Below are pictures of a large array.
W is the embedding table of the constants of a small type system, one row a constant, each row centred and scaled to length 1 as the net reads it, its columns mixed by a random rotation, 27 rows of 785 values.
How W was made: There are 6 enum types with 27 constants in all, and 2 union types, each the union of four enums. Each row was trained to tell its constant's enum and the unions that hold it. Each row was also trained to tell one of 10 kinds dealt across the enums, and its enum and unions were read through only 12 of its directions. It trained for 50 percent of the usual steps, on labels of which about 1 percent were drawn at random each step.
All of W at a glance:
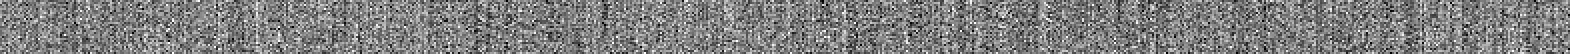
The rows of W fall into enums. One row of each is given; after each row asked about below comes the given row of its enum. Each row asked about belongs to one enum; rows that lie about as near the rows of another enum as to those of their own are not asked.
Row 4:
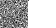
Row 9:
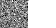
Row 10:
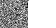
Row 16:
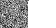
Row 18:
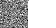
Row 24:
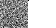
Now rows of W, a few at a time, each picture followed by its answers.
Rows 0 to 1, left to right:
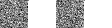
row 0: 9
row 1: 18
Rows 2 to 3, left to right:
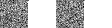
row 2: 24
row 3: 9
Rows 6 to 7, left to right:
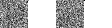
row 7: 24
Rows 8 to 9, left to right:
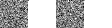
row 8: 18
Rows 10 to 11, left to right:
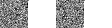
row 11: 18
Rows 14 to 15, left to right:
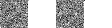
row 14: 9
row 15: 24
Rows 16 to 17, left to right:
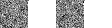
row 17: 16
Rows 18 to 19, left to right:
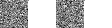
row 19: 16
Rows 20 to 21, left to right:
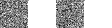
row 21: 4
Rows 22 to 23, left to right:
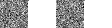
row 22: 10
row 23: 9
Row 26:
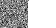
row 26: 10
